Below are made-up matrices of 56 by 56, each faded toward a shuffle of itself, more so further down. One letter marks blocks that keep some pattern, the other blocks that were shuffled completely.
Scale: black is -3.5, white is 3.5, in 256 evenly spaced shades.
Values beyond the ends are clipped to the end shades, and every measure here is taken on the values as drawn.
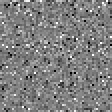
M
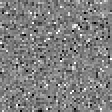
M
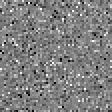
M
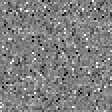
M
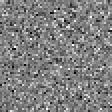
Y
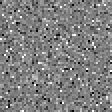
Y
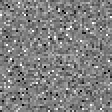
M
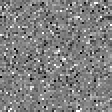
M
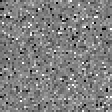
Y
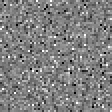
Y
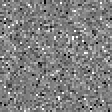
Y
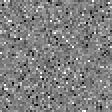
Y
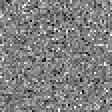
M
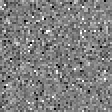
M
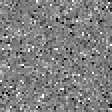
Y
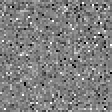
M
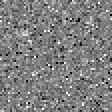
Y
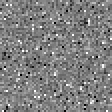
Y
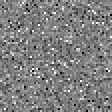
Y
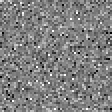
Y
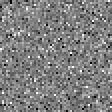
M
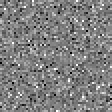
M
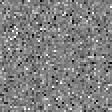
M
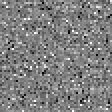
M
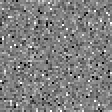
Y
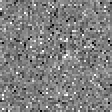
M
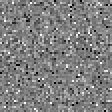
M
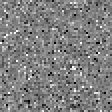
M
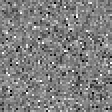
Y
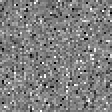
Y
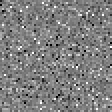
M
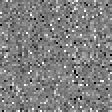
M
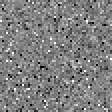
Y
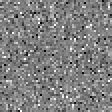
M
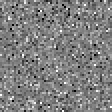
Y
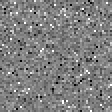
Y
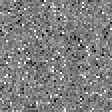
Y
